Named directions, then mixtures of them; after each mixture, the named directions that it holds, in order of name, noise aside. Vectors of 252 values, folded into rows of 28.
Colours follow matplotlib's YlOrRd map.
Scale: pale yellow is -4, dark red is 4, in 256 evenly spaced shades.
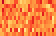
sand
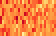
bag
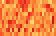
sand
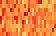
bag, sand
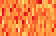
bag, sand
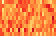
sand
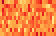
sand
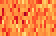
bag, sand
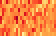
bag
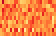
sand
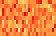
bag, sand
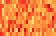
sand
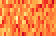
bag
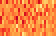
bag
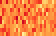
bag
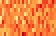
bag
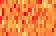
bag, sand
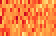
bag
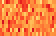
sand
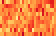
bag, sand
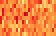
bag, sand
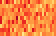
bag, sand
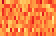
sand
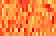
sand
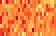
bag, sand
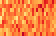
bag
